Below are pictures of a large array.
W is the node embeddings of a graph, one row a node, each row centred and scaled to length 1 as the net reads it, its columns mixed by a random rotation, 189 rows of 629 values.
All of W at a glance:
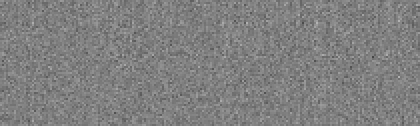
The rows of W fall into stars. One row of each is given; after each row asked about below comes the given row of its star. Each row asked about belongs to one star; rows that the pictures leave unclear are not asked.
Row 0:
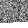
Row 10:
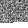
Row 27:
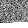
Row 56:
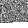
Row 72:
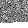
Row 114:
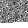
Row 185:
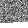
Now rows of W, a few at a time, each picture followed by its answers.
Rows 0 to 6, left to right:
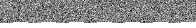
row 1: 114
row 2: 56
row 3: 185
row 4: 0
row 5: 27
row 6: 185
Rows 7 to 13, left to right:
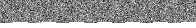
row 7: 114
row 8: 114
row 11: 27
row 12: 0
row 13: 114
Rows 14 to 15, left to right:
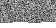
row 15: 27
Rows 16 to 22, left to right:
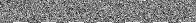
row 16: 0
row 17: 27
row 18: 185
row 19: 56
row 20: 72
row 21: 185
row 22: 27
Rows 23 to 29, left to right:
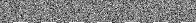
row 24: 72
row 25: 10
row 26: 185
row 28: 0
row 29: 185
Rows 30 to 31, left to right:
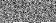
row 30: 114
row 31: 10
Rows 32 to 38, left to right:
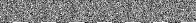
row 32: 27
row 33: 27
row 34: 27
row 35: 27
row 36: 27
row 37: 114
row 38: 0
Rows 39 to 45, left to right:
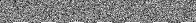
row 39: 10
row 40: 114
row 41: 10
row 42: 72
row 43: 27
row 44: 72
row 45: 27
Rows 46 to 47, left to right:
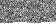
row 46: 0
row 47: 72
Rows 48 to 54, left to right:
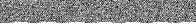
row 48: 56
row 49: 56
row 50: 27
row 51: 185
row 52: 56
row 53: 0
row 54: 0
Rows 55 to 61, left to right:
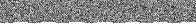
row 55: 10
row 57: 72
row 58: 0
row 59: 10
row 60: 56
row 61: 56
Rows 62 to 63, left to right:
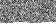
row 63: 114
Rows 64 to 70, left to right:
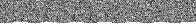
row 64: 56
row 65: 0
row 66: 0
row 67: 56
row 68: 56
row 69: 27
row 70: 0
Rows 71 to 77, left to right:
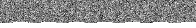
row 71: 114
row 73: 0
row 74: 0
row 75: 185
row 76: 27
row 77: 10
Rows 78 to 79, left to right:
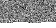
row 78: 10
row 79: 10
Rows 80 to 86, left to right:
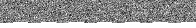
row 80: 185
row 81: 185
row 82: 185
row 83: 185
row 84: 0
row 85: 0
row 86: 0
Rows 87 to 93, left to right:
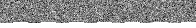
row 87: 10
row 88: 27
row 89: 185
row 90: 56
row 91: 72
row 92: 56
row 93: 10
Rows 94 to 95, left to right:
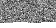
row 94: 185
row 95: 72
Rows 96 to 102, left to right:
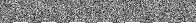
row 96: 72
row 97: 56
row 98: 114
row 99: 114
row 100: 114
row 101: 56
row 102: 27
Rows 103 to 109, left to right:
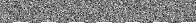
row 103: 0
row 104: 114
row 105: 72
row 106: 27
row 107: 10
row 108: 56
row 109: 0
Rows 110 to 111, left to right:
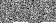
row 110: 72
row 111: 72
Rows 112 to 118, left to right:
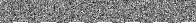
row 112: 185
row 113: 56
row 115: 0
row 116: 10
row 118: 114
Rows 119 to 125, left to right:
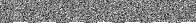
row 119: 56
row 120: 185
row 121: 27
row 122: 114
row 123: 56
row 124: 185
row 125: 10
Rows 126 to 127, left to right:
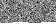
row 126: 114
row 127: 27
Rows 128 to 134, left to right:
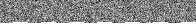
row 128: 185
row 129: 72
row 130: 10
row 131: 185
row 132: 114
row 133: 114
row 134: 0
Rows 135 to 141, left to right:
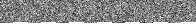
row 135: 27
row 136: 72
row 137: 0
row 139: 27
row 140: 114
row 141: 185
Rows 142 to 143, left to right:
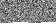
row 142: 185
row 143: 72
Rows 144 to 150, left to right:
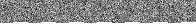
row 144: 56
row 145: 27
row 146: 185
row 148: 27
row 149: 0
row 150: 56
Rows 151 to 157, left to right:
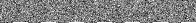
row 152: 27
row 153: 114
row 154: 0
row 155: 56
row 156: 185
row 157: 10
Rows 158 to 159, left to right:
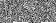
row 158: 185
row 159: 114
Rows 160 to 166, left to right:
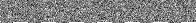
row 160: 185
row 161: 72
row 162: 0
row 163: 185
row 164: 0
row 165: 0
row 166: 114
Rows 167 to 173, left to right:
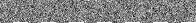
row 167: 0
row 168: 56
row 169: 0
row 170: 56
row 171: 114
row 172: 56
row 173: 27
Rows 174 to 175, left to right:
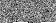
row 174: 10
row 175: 27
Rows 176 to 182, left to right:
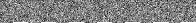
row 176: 72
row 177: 10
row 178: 0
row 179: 114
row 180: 27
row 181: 185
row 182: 0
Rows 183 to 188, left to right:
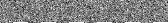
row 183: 10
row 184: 27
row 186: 56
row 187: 0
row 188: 10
